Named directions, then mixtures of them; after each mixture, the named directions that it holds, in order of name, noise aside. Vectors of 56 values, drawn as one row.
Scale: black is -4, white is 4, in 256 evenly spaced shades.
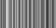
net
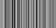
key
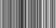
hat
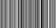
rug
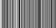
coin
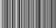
coin, key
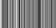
coin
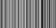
hat, rug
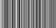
coin, key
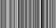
net, rug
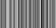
net, rug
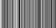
coin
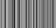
key, net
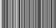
coin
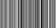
rug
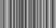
hat, net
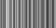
net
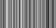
net, rug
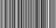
key, rug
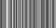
coin, net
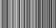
coin, hat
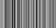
key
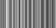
net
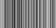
hat, key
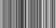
hat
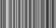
net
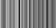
coin, net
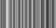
net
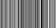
rug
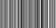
rug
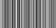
coin, key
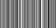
rug
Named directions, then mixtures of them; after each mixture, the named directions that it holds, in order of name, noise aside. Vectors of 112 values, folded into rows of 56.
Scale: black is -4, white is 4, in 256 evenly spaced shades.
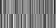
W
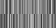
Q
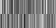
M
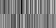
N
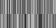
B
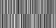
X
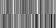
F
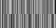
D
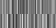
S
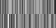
D, Q, W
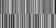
D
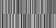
X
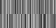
B, W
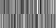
F, N, X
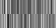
B, M, Q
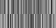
Q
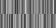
D, M, W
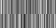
D, M, X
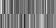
M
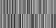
X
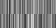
B, Q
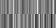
D, F, W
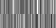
F, N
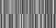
F, S, W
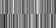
D, F, Q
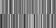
M, Q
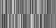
F, Q, X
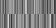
D, Q, W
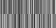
D, F, N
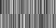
B, M, N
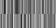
M, Q, W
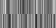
B, F, S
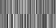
S, W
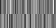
B, D, W
